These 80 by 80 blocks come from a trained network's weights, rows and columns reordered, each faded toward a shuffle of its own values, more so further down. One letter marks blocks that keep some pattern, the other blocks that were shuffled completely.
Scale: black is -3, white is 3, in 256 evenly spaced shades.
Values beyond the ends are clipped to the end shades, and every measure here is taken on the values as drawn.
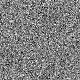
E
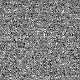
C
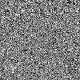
C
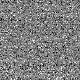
C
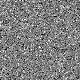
E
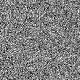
C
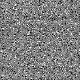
C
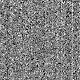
C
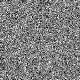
C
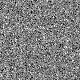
E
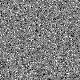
E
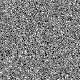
C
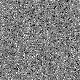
E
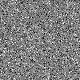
E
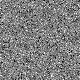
E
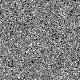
E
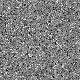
E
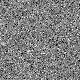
E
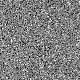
E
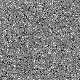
E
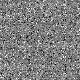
C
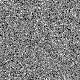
E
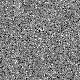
E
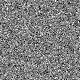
E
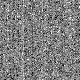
C
